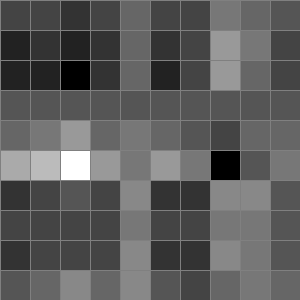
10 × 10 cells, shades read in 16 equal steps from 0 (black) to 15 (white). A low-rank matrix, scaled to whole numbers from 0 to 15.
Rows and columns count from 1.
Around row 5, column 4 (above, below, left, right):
5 9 9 7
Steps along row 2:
up down up up down up up down down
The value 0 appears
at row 3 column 3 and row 6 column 8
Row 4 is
5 5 5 5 5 5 5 5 5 5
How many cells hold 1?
0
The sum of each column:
44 50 55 48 68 44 43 63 64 52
